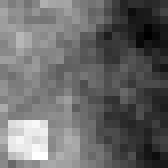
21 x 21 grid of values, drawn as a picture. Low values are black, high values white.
The top right is the ninth with the lowest average. Values change most from cell to cell in the bottom left. Values rise toward the left. No regular stripes run through it. The bottom left is the ninth with the highest average. The field is mottled with small blotches. An odd patch, higher than its surroundings, sits in the bottom left.
